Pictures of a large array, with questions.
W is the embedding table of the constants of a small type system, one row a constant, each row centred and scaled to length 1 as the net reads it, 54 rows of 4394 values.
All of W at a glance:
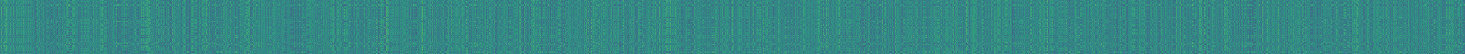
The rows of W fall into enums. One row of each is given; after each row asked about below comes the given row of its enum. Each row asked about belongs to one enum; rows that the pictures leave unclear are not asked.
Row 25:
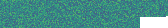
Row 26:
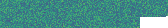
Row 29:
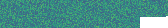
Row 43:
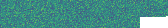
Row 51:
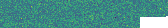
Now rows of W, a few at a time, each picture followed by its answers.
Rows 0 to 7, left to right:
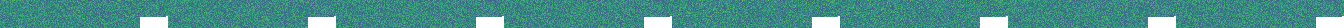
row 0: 25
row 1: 26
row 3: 29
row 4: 43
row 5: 43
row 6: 26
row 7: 29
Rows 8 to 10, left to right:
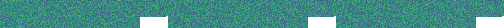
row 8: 25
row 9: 29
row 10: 29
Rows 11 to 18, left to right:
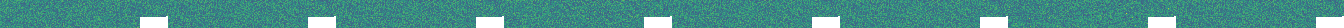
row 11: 26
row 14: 25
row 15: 29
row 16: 29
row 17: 51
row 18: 29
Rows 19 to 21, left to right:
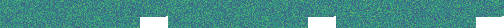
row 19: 26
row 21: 43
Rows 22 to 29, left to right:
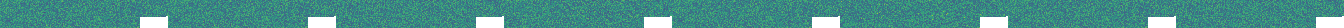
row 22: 26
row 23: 26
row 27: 51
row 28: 26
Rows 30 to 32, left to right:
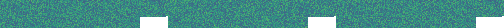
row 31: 26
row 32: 29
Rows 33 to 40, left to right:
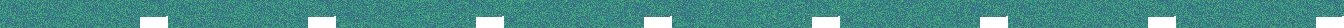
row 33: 29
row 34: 29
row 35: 51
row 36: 26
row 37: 51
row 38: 26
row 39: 29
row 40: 29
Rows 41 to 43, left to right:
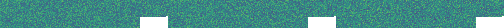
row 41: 26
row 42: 25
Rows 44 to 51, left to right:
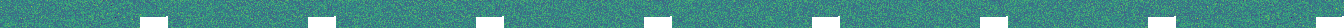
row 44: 51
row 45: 25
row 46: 25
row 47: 29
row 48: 26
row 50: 26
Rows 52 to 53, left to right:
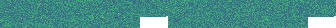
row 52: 51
